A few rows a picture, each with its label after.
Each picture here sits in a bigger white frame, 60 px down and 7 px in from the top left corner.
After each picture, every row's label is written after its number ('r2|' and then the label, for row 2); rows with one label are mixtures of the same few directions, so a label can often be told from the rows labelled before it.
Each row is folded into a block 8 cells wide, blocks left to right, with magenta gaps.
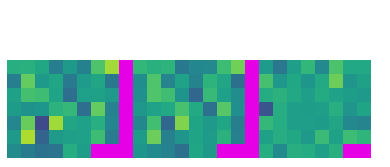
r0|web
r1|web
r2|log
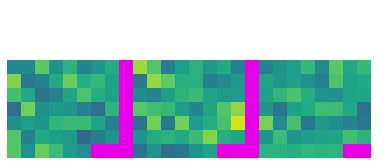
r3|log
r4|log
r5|log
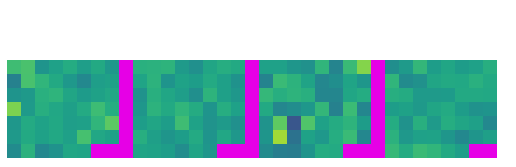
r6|log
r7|web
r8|web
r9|log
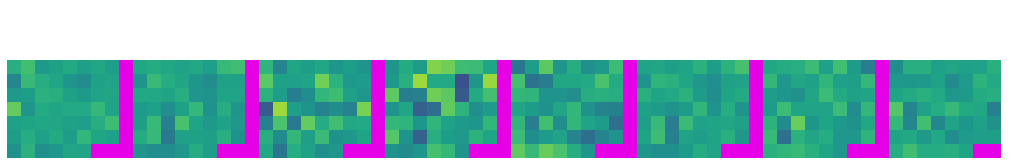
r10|log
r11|web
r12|log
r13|web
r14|log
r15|web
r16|web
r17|log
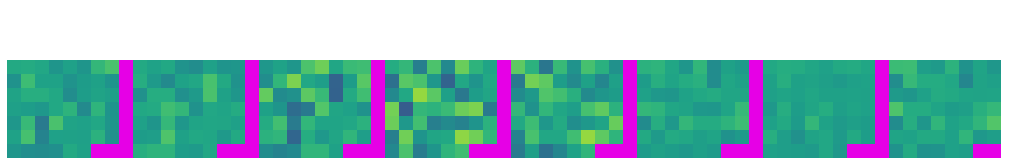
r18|web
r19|web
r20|web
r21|log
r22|log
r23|log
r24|web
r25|log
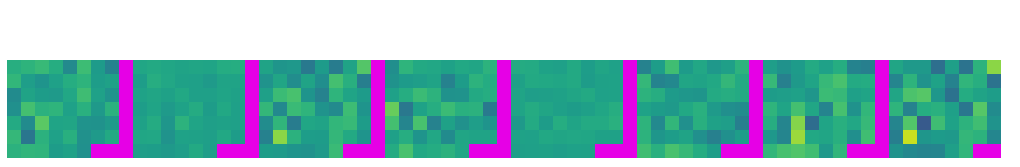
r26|web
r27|web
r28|web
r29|log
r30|log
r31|log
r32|web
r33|web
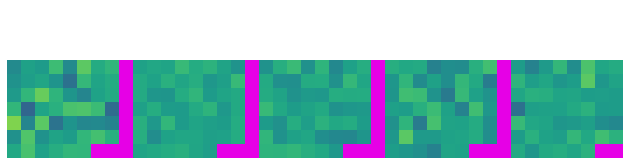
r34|log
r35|web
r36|log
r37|web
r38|log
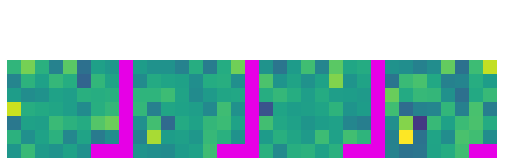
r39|log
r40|web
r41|log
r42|web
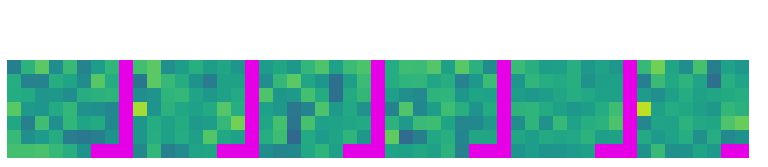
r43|log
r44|log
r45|web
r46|web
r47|log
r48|log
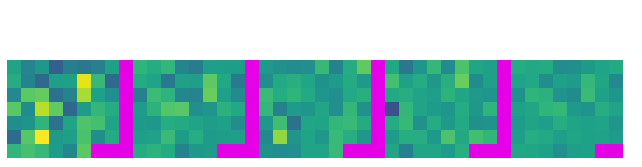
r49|web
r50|web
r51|web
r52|log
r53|web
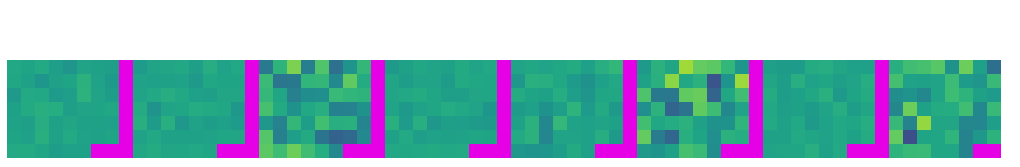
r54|web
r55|log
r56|log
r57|log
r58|web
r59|web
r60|web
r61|web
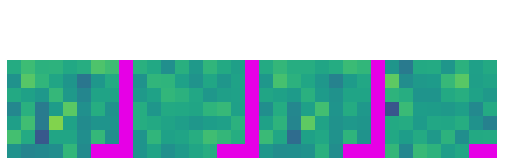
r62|web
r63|log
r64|web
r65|log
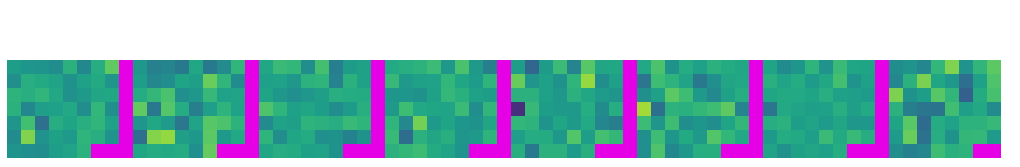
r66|web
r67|web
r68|log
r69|web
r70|log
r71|log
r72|log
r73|web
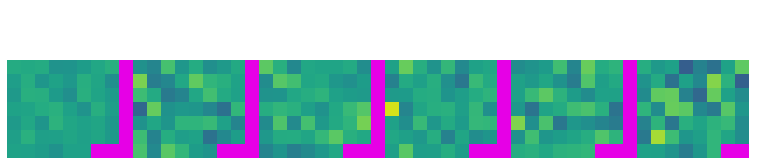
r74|web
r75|log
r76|log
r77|log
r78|log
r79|web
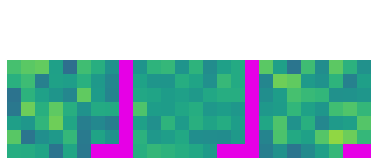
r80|web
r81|log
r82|log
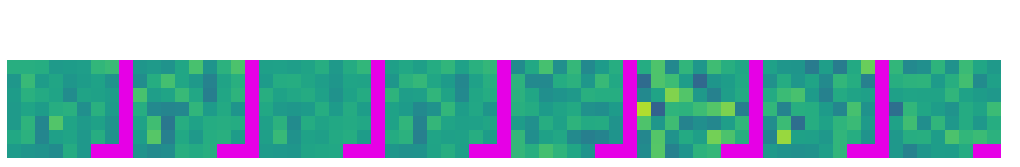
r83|web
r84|web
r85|web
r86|web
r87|log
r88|log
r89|web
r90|log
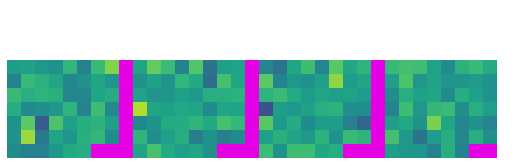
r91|web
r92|log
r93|log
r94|web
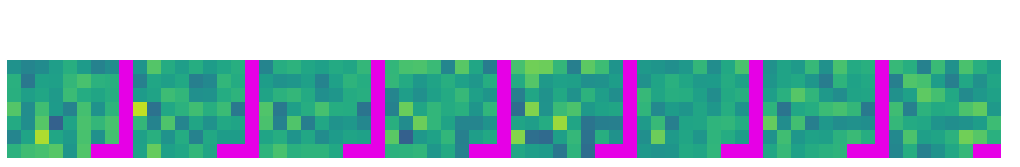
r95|web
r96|log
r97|log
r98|web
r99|web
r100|web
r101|log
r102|log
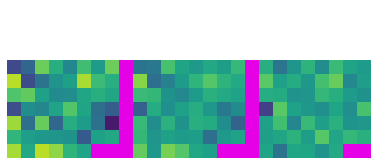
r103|log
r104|log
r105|log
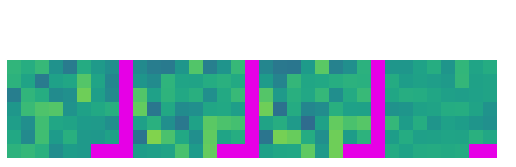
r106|web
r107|web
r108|web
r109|log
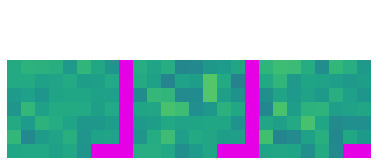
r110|web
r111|web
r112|web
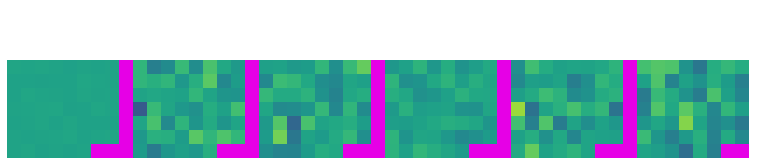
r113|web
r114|log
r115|web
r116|log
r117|log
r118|web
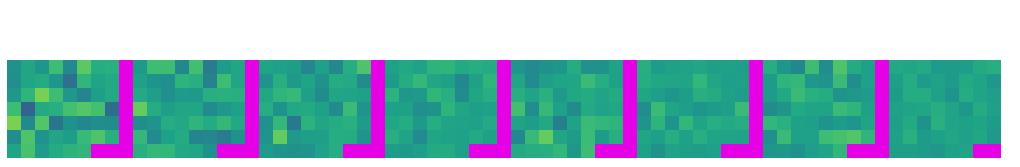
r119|log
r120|log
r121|web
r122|web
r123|web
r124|log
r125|log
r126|web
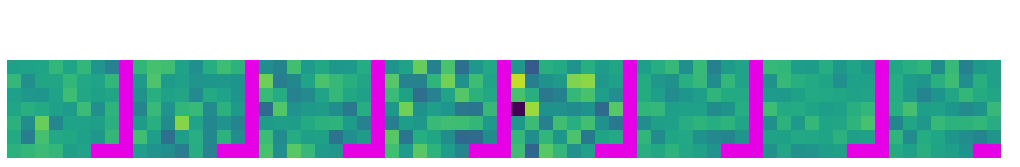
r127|web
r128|web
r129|log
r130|log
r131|log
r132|log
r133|log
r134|log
